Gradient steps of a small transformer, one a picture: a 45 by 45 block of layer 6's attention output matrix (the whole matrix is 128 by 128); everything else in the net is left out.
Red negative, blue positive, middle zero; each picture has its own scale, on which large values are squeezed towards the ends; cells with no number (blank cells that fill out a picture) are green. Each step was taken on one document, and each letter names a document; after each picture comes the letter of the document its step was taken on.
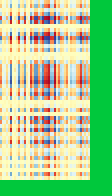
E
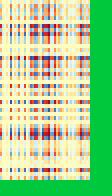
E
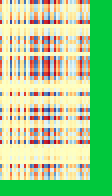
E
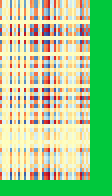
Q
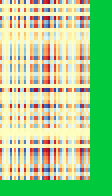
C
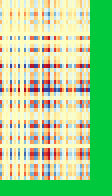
C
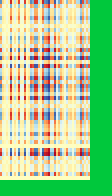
E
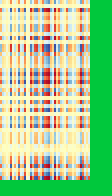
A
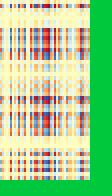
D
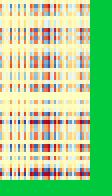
Q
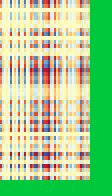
Q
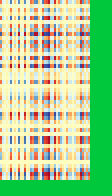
Q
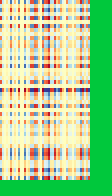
C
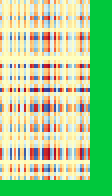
C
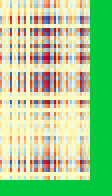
A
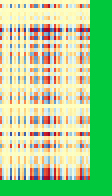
Q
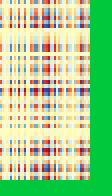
C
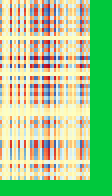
E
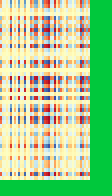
A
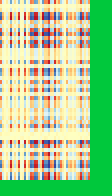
Q
